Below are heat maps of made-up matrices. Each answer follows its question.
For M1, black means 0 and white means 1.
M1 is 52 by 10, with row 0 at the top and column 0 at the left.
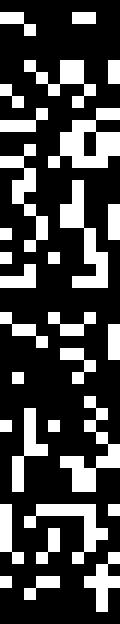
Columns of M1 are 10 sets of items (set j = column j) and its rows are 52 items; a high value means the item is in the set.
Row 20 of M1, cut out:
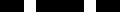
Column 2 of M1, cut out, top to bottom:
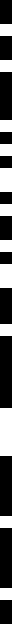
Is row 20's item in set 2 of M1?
yes
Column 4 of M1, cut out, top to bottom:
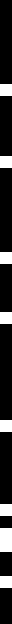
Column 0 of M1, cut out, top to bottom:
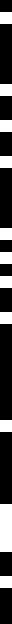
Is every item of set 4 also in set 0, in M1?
yes
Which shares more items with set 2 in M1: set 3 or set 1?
set 1
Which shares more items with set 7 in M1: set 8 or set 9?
set 8
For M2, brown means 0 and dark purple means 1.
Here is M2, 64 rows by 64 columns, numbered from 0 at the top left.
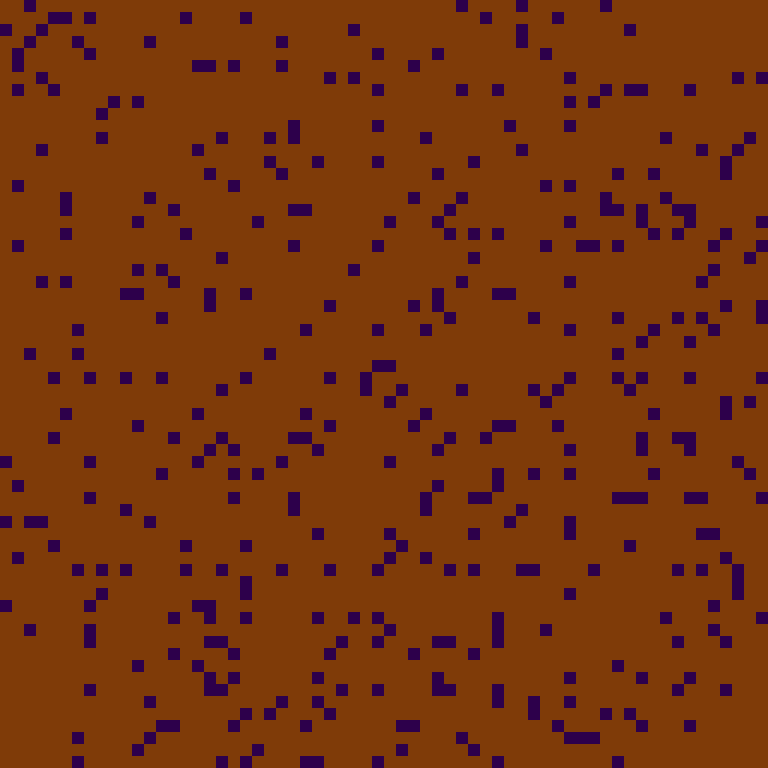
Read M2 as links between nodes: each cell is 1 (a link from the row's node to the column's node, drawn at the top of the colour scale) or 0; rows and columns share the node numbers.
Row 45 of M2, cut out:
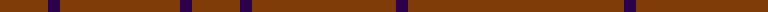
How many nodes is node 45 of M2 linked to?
5
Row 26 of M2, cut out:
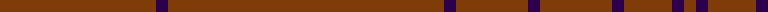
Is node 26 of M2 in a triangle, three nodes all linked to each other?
yes
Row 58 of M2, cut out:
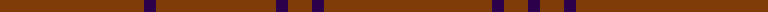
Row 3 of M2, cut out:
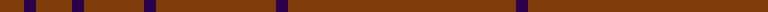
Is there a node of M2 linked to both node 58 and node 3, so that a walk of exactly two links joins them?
yes
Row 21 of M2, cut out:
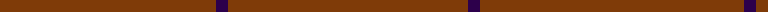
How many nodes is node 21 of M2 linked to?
3
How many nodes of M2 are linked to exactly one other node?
1
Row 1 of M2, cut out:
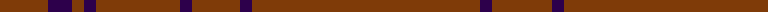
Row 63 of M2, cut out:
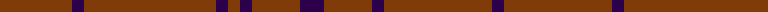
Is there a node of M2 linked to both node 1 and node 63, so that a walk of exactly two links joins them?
yes
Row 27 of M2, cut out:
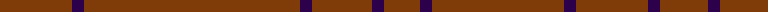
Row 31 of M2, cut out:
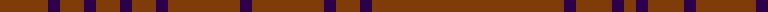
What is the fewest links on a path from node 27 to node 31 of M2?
1
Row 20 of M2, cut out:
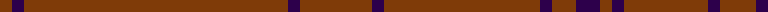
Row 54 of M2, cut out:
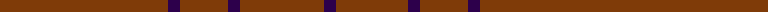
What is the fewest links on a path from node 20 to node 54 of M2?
3
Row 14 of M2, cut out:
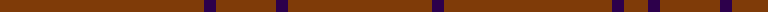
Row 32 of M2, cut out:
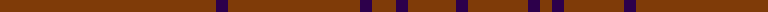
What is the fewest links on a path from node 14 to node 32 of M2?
3
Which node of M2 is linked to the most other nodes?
node 47
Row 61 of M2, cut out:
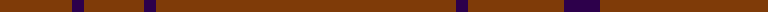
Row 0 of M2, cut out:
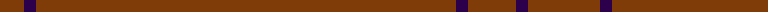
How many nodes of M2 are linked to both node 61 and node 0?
1
